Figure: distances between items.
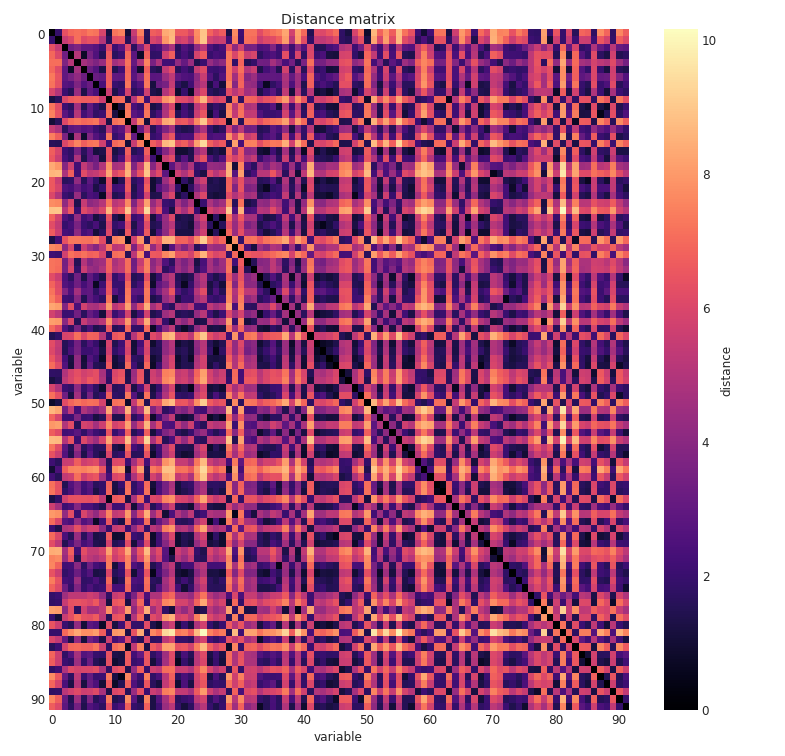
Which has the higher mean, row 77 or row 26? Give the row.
77
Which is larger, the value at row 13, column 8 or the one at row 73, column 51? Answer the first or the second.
the second
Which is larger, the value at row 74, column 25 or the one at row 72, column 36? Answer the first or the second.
the first
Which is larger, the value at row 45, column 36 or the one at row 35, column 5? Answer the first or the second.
the second
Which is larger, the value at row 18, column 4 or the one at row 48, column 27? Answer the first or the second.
the first
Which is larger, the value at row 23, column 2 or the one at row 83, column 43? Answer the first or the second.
the second
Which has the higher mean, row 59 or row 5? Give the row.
59
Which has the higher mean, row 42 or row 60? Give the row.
60
